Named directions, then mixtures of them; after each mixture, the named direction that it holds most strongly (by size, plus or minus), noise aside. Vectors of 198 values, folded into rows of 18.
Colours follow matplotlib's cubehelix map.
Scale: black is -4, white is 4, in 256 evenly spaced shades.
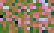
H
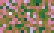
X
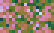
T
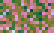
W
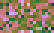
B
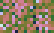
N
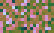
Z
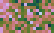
T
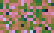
B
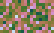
W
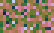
Z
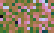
H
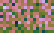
H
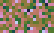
H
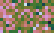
T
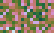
W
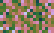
W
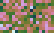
N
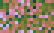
B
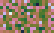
X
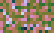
Z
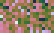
H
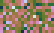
Z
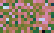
H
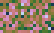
B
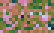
T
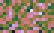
W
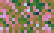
T
